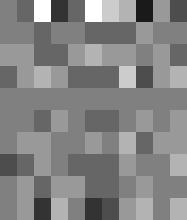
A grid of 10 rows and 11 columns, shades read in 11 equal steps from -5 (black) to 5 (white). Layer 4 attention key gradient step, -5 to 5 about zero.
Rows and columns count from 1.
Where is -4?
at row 1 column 9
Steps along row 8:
up up down down same same up down same up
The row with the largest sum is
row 7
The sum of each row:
5 -3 5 4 0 0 6 -2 1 0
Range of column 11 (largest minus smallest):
4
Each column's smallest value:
-2 -1 -3 -3 -1 -3 -2 -1 -4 0 -2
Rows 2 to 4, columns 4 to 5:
0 0 / -1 1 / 1 -1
